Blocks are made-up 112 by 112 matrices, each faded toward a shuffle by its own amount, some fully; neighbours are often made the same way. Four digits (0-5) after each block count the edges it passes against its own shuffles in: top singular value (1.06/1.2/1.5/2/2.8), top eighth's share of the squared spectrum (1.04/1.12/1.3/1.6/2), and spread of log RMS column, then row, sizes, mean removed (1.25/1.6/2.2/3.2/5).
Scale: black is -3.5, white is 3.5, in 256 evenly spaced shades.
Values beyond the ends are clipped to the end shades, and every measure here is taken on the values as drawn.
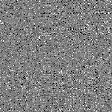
4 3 2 2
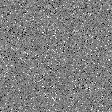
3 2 0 0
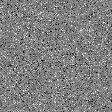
3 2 1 0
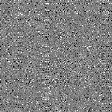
4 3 2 2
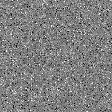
3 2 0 1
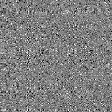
4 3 2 2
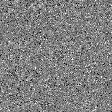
3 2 0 1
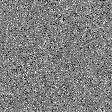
1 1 0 0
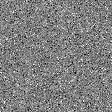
2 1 0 0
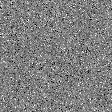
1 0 0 0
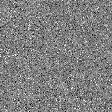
3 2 1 1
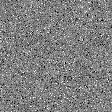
0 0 0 0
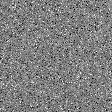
0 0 0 0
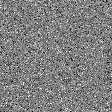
2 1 0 0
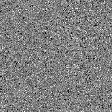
3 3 1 1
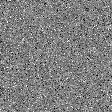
1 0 0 0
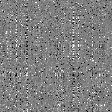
4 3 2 1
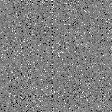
4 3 2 1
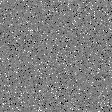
0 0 0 0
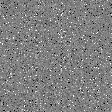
3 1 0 0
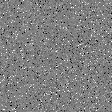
2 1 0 0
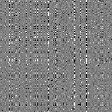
5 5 4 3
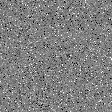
2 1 0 0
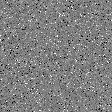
0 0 0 0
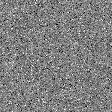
0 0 0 0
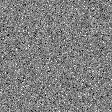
0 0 0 0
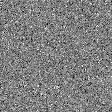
0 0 0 0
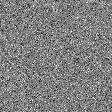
0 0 0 0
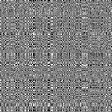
5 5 4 4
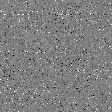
2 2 0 1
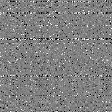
4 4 2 3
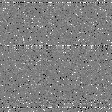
4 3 1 2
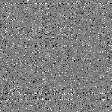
4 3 2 2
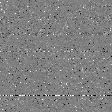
4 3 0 2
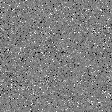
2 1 0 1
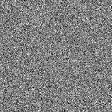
3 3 1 1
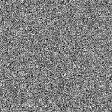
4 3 1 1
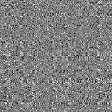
4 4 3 3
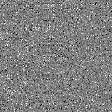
3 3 1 1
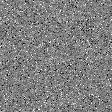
2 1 0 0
